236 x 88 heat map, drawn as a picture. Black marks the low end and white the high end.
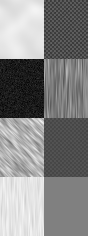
The table splits into 4 rows of 2 panels. Panel 1,1: very high, smooth, faint in contrast. Panel 1,2: low, checkered. Panel 2,1: very low, fine-grained, faint in contrast. Panel 2,2: middling, streaked downward. Panel 3,1: high, slanting down to the right. Panel 3,2: low, checkered, faint in contrast. Panel 4,1: very high, streaked downward, faint in contrast. Panel 4,2: middling, flat.
